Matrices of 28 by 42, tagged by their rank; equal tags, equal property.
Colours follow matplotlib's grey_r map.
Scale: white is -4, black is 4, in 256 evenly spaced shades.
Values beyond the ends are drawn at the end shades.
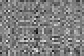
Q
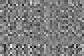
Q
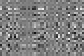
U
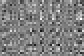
U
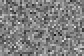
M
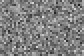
M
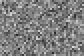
M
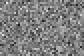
M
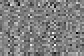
Q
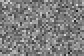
M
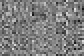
Q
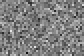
M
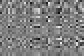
U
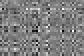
U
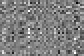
Q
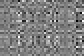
U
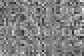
Q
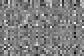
Q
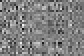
Q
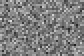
M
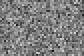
M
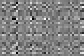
U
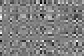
U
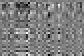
U
